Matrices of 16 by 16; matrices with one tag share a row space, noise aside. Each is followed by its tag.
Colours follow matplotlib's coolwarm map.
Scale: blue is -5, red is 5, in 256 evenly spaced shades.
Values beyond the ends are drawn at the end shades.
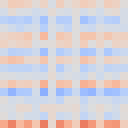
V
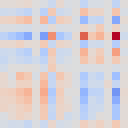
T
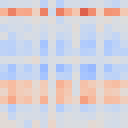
V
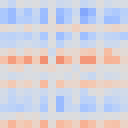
V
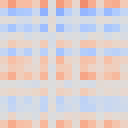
V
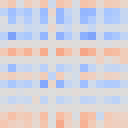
V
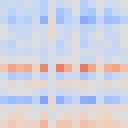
V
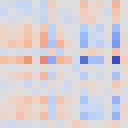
T
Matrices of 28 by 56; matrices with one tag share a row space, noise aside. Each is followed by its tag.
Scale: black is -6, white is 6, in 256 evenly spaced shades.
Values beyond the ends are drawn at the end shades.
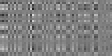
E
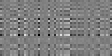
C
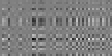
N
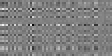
E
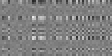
N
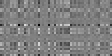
C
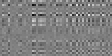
N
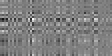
E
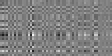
E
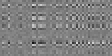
N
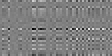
N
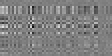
E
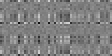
C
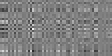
E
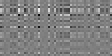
C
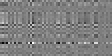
E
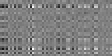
E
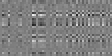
N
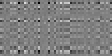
C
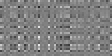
C
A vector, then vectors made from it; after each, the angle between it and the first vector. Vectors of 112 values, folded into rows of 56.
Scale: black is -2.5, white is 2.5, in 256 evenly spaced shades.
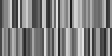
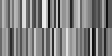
partly aligned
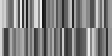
partly opposed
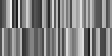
nearly parallel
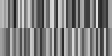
orthogonal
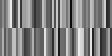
nearly parallel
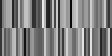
nearly parallel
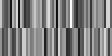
nearly opposite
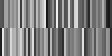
partly aligned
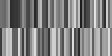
orthogonal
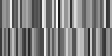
nearly parallel
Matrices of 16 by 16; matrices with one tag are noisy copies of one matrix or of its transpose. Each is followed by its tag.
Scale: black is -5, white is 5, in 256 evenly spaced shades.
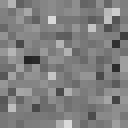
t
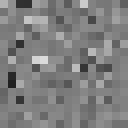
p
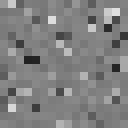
t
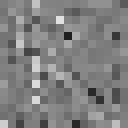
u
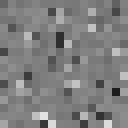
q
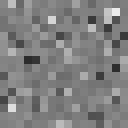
t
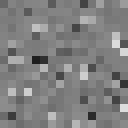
q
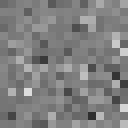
q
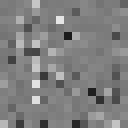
u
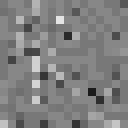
u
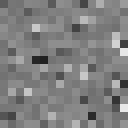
q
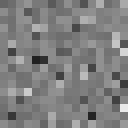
q
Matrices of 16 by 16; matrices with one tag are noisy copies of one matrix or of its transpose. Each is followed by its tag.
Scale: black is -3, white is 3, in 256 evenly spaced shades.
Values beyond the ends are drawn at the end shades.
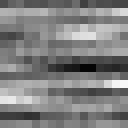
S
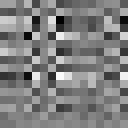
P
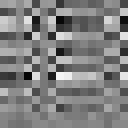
P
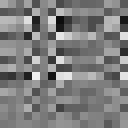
P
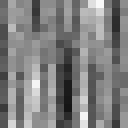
S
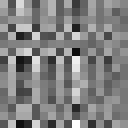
P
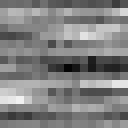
S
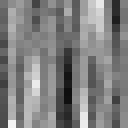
S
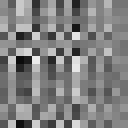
P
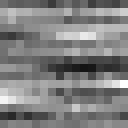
S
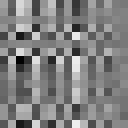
P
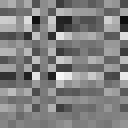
P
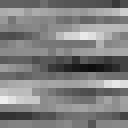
S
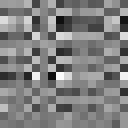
P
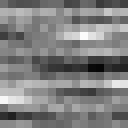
S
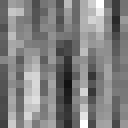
S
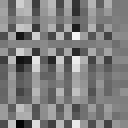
P
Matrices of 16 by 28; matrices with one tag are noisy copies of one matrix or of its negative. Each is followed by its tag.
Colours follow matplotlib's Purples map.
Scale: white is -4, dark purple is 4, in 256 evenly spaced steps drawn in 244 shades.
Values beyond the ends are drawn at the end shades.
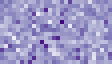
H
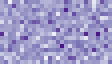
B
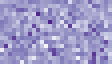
H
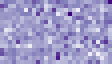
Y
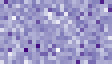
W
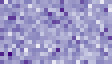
W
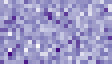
W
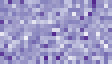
B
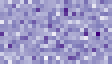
B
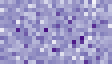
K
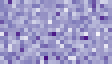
B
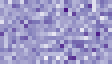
B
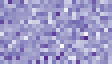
B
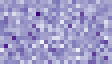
H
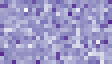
Y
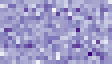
Y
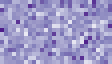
K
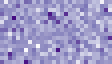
W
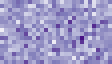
K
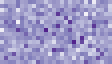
K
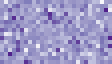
W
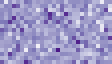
W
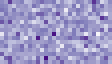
B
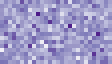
H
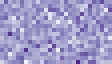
W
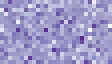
K
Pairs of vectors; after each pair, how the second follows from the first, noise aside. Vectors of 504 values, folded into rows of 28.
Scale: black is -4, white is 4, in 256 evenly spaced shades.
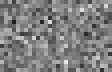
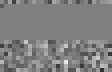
partly zeroed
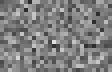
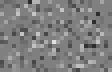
partly zeroed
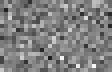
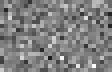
copied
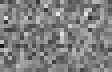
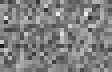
copied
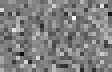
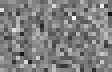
copied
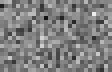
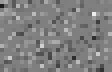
partly zeroed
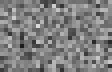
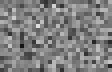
copied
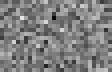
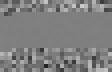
partly zeroed
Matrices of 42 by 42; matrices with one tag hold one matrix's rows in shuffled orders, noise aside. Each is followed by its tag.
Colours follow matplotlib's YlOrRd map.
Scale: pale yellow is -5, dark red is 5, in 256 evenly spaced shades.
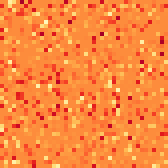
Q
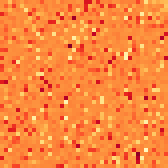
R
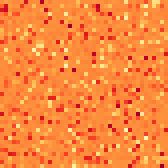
R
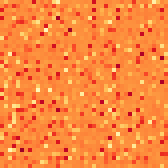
Q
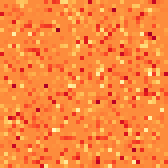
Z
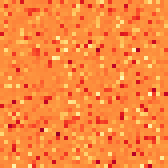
Z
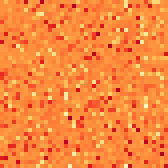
R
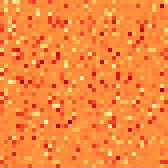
Q
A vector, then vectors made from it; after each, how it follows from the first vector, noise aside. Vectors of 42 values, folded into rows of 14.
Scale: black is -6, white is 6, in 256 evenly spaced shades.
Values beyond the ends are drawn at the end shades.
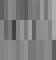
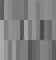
reversed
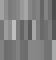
negated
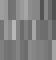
negated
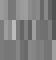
negated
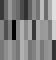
scaled up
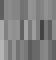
reversed
